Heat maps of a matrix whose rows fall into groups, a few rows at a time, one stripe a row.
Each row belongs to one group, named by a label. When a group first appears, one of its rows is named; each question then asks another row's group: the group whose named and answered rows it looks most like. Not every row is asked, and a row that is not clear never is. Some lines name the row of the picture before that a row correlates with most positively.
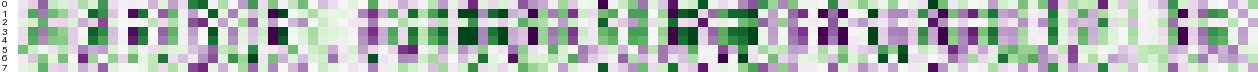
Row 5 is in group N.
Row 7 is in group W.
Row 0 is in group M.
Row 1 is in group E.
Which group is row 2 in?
W
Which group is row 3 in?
E
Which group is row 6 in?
N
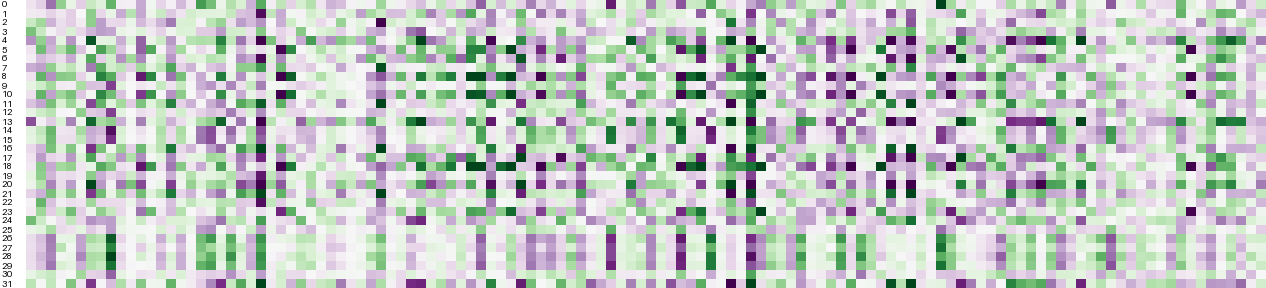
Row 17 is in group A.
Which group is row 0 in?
M
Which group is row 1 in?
A
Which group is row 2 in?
A
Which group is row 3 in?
N
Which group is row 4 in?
A
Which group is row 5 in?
E
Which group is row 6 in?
A
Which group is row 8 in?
E
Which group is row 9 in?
W
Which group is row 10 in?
E
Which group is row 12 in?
W
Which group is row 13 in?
A
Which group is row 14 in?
W
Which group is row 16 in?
N
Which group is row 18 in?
E
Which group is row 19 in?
A
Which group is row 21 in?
N
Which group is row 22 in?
A
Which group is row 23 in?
E
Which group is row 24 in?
N
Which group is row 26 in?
M
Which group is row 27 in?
M
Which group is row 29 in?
M
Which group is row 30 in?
W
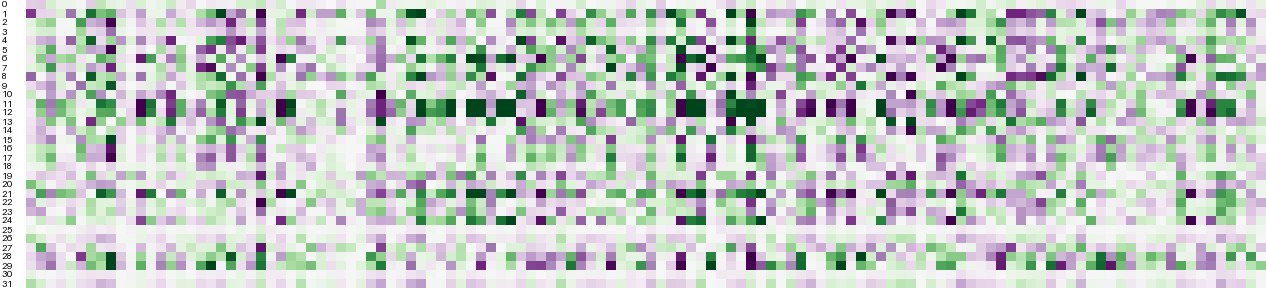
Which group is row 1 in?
A
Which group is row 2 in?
W
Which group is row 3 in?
W
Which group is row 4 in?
A
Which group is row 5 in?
W
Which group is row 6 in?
E
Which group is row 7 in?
W
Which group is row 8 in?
A
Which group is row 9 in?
M
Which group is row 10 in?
A
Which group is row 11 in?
E
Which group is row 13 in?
N
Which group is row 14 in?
A
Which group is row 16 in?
W
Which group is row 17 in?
W
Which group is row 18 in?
W
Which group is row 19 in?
A
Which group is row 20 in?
N
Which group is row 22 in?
A
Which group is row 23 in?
A
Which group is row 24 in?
E
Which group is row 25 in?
N
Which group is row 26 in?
N
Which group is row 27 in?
A
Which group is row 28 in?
M
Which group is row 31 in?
N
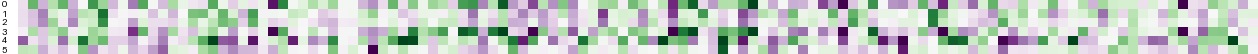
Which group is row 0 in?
E
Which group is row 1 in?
M
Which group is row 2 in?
M
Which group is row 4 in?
A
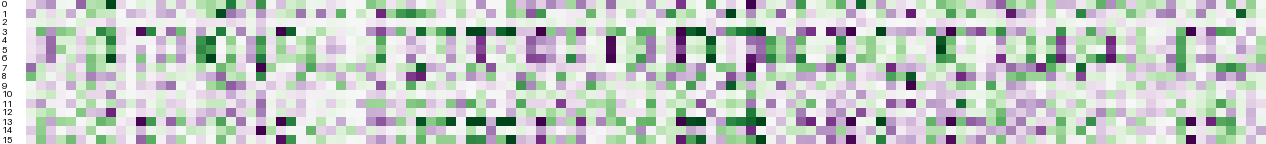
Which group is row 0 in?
M
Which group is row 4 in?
M
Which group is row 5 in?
M
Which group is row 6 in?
M
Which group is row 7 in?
A
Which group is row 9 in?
A
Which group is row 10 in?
W
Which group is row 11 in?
A
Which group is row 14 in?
A
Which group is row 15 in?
E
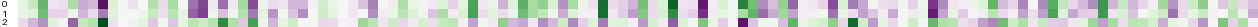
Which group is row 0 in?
W
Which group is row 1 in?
W
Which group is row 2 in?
M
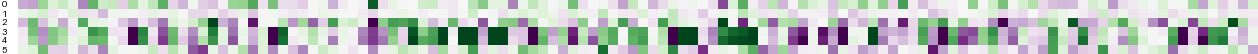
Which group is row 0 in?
N
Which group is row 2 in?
A
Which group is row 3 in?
E
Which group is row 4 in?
E
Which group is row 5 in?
W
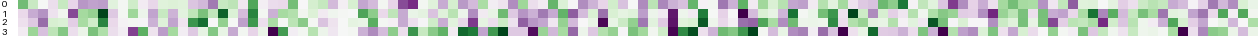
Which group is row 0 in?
N
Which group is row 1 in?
M
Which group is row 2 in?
M
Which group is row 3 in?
E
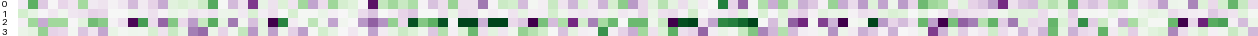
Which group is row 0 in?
A
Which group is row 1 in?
N
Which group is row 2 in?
E
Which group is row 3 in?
W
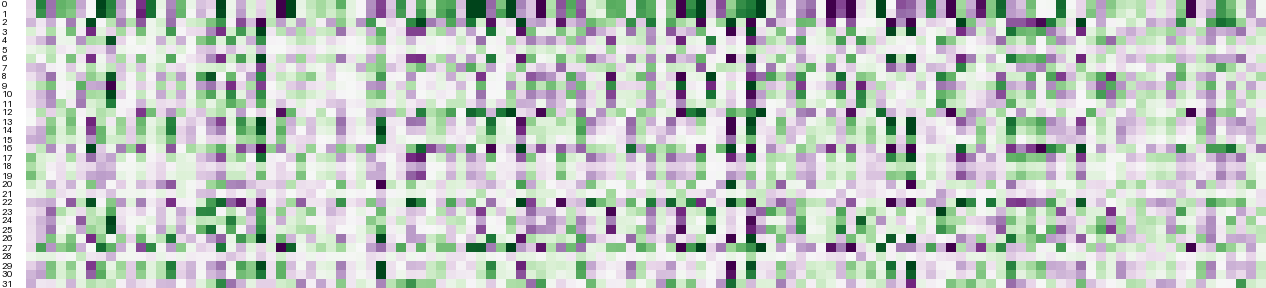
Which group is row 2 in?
A
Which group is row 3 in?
N
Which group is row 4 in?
M
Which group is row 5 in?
W
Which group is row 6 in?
N
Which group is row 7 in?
A
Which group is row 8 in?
M
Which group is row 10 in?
M
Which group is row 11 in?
M
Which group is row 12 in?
E
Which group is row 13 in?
N
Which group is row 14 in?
N
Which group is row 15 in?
N
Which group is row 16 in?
A
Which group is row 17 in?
N
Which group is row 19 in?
N
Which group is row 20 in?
A
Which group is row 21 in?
W
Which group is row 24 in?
M
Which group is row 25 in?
M
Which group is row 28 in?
W
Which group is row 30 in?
N
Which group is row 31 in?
A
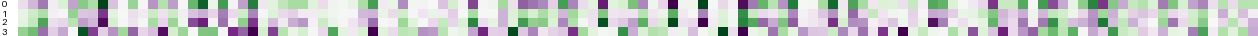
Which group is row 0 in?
M
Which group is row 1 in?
W
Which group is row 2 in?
W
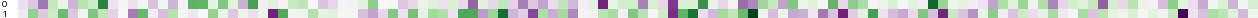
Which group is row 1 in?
E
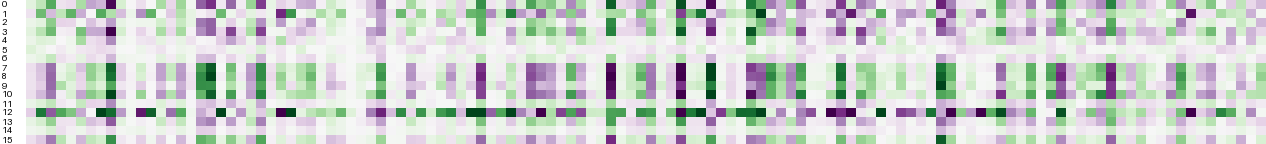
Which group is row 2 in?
W
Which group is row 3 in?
W
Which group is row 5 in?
N
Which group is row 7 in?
M
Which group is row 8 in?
M
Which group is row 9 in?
M
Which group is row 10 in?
M
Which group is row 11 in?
W
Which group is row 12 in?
E
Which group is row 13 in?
W
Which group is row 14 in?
W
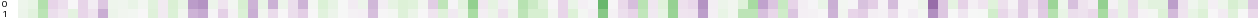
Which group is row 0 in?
W
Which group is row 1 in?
W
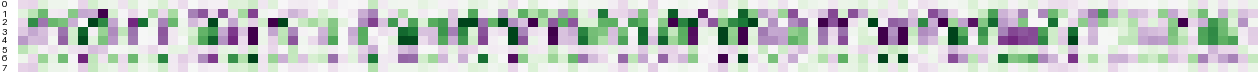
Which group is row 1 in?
W
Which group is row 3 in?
A
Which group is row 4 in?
A
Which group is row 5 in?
N
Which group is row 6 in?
N
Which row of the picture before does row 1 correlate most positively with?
1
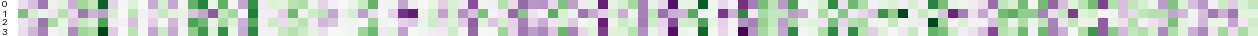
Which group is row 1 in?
N
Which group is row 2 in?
M
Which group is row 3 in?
M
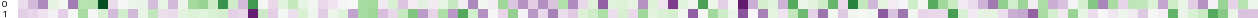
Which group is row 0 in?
M
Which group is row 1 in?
A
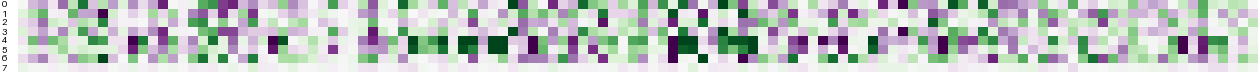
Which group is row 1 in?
W
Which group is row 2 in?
M
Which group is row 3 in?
A
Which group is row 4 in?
E
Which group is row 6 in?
M
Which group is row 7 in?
N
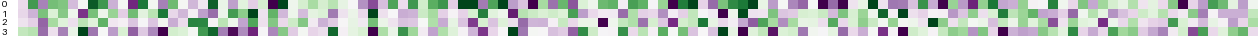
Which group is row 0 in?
E
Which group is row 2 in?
M
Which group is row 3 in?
A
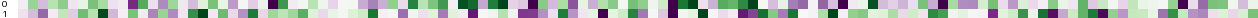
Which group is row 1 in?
M
